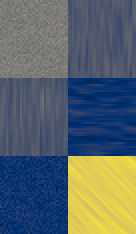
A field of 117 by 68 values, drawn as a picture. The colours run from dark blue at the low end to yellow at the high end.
It is made of 3 by 2 panels. Panel 1,1: middling, fine-grained, faint in contrast. Panel 1,2: low, streaked downward, faint in contrast. Panel 2,1: low, streaked downward, faint in contrast. Panel 2,2: very low, streaked across, faint in contrast. Panel 3,1: very low, fine-grained, faint in contrast. Panel 3,2: very high, slanting down to the right, faint in contrast.
